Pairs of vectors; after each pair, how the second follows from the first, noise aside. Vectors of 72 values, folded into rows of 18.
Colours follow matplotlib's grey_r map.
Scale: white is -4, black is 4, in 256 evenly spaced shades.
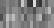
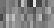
copied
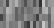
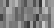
copied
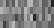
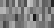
copied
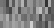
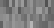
shrunk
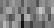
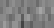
shrunk
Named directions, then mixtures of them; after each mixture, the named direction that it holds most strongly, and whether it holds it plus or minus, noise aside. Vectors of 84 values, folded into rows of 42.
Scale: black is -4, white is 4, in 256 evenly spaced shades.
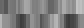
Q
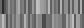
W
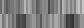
Q, plus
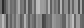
W, plus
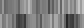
Q, plus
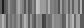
W, plus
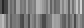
W, plus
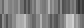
Q, minus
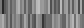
W, plus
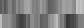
Q, plus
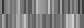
W, plus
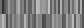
W, plus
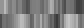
Q, minus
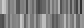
W, minus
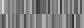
W, minus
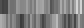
Q, plus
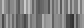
W, minus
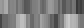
Q, minus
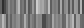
W, plus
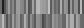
W, plus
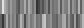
W, minus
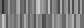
W, plus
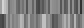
W, minus
